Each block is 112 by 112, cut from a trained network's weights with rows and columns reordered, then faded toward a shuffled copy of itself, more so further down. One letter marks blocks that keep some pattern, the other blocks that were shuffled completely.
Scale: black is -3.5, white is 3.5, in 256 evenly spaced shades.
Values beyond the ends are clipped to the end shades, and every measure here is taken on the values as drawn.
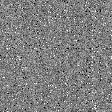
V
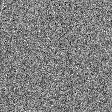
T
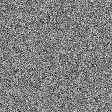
T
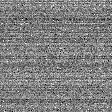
V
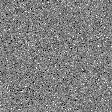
T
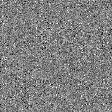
V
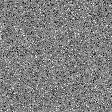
T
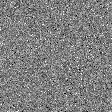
T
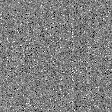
V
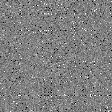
V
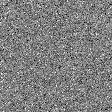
T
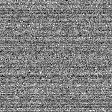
V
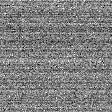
V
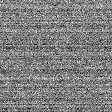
V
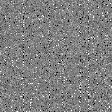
V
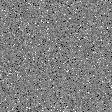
T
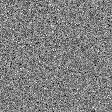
T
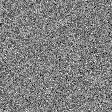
T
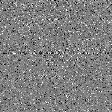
V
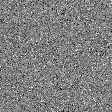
T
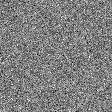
T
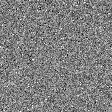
T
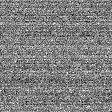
V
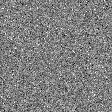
T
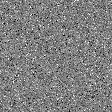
T
